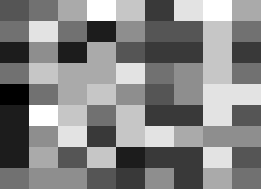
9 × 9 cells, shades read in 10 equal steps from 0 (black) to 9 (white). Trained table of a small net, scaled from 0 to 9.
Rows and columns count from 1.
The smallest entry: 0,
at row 5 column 1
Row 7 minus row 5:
1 1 2 -5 2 5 1 -3 -3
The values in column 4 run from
1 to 9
